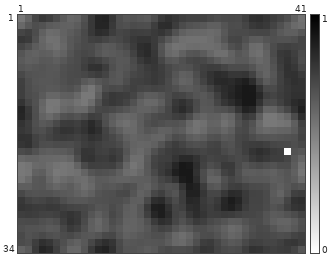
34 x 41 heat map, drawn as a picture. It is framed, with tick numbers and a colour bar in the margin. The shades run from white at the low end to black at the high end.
Overall the values sit about 70% of the way up the scale. A single lone cell is far lower than the cells round it. There is no overall slope. The field is mottled with small blotches. A few values lie far out on both sides of the bulk.
